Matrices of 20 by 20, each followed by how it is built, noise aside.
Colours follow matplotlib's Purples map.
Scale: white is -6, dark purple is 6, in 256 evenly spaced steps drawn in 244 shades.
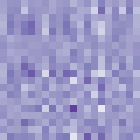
low rank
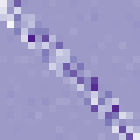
banded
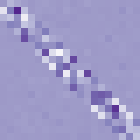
banded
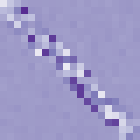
banded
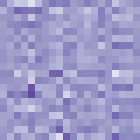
low rank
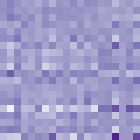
low rank
